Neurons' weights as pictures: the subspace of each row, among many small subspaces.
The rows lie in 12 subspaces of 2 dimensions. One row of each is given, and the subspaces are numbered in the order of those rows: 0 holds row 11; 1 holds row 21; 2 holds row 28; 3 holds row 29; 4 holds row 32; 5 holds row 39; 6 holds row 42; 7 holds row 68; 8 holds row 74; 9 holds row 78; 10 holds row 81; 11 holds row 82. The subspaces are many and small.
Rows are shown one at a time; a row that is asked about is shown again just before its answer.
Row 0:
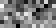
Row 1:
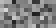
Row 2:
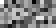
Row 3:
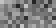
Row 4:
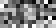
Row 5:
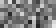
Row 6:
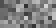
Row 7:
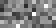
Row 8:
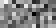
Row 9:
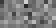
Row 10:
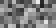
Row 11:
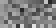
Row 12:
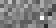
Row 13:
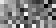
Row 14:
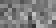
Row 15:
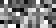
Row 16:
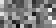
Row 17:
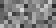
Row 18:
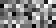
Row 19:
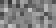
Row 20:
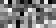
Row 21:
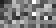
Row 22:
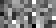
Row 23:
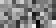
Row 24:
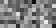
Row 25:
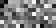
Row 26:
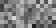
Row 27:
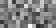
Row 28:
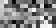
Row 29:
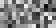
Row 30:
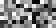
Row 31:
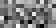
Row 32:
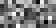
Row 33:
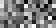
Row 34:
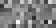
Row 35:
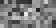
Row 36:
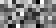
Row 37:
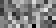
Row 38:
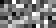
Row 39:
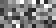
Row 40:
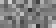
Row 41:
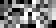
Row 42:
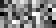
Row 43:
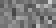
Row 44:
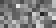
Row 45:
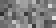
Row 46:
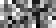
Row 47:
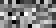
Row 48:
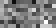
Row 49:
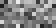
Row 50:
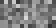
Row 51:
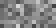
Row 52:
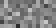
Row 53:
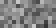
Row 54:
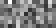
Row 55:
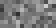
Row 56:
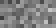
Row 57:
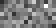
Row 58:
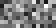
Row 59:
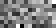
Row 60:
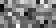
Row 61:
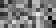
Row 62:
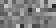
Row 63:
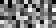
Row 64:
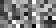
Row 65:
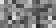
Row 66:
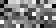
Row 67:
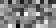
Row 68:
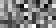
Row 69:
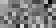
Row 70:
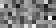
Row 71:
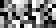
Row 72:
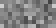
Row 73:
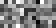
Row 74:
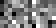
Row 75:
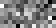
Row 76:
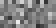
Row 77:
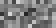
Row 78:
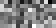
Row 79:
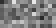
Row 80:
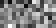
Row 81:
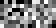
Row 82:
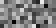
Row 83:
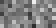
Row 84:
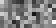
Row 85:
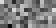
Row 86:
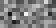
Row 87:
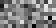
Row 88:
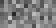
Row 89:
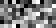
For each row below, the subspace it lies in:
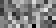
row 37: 5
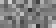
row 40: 5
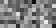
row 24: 2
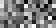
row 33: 7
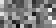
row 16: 6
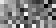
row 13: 0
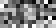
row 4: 9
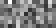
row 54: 9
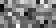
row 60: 4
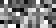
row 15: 2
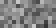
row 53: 11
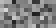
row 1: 1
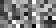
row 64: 5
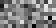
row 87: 9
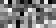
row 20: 9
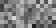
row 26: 9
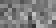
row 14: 10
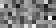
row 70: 9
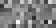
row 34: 9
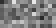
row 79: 2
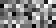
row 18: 3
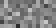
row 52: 2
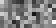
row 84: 6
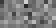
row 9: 7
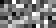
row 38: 4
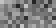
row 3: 0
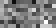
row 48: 2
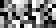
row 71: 6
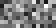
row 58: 4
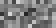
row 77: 8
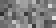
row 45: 8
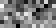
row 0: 4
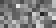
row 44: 10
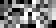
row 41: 10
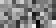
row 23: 10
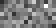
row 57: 11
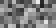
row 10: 4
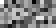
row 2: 2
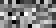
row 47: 8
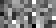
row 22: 8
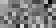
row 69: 0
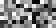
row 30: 11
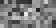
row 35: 10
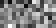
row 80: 3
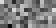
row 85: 2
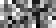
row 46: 5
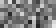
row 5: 6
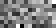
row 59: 0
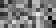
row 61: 6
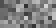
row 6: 7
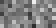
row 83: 8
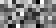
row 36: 4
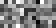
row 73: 11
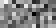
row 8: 4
